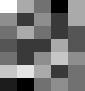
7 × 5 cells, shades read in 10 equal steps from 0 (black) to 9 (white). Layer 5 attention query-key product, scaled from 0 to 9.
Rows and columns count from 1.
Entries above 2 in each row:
4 3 4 3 4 4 3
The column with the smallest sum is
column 4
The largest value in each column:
9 8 6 7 6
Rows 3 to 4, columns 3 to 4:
4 2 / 2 6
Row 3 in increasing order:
2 3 4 4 6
